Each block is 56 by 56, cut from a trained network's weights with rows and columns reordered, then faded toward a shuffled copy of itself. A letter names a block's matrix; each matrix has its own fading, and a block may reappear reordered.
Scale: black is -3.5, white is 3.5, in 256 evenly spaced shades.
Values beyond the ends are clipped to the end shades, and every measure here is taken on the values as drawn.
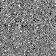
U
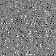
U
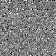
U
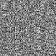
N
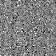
U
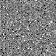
U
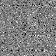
U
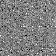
U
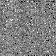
U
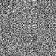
N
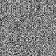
N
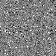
U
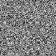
N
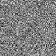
N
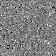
U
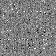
U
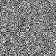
N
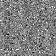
U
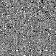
U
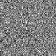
N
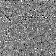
U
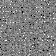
U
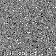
U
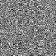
N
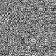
N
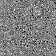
U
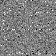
U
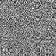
N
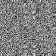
N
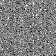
U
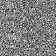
N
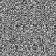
N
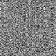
N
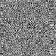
N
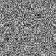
N
